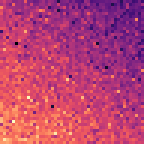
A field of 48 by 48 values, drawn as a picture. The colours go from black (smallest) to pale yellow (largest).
Slope: up to the bottom left. Ninth with the highest average: bottom left. Grain: fine. Histogram: bell-shaped. Mirror symmetry: none.
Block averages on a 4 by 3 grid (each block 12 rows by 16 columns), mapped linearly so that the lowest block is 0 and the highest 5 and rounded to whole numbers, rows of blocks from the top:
2 1 0 | 3 2 1 | 4 3 2 | 5 4 3
